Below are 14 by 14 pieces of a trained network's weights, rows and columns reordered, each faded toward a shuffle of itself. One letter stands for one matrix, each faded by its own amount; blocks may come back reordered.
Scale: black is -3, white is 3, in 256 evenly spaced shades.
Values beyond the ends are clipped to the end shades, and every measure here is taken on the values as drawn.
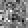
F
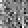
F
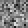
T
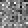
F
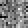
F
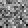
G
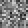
G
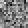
G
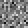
G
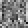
T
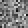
G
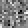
F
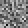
G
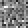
F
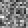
T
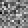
T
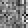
T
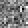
T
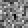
G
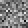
G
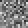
G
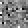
F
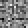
F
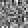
G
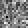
G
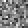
G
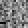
F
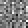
T
